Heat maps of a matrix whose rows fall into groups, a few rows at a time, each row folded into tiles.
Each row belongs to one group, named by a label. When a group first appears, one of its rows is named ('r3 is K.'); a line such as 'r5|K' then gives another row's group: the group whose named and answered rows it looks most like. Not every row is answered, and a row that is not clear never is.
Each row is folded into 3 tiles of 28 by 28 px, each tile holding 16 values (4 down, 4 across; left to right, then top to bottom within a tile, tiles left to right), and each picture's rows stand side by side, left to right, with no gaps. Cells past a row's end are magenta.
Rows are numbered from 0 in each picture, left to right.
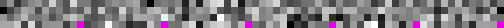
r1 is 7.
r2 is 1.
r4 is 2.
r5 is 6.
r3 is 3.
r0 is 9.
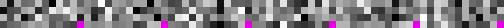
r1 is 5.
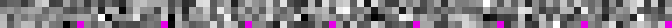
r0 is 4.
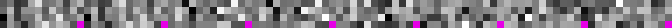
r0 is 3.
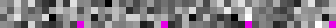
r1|4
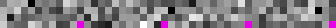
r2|9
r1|3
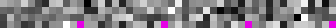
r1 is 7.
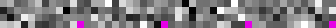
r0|9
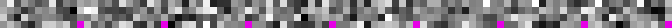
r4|1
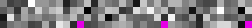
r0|3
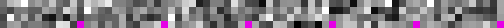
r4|9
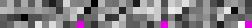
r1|2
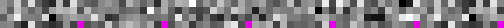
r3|9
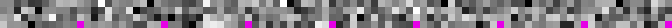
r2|3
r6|4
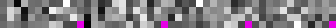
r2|3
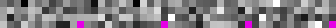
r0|4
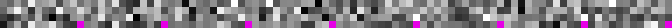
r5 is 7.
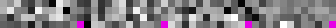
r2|6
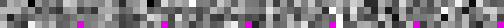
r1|7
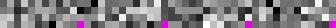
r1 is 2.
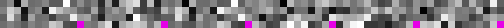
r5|9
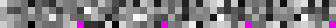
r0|6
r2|1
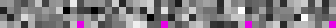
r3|1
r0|9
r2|2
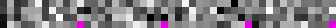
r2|5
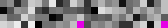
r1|7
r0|9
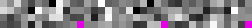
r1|5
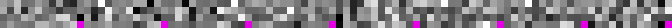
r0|6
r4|3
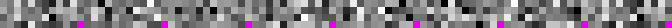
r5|4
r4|5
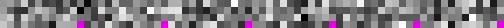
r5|1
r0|6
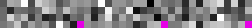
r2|1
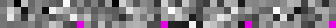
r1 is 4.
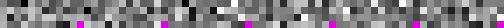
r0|4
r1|9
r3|1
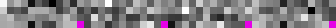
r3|6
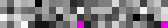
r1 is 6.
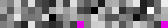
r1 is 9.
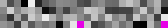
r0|4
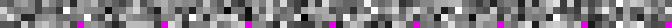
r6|1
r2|6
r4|3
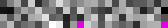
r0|7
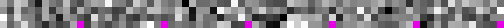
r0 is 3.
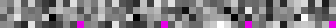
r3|1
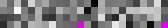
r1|2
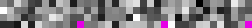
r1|1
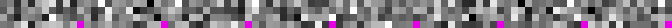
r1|5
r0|1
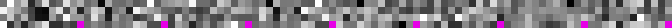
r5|2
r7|1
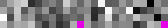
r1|5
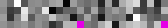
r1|1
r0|5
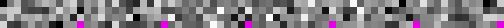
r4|5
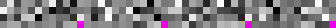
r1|5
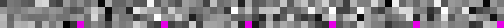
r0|4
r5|5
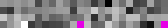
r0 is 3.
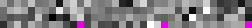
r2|6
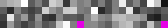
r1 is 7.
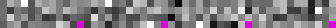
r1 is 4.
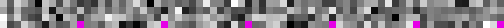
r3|3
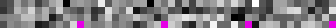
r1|5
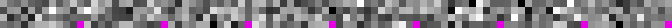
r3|6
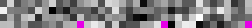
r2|3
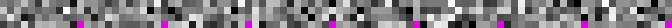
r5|3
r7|5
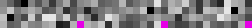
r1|9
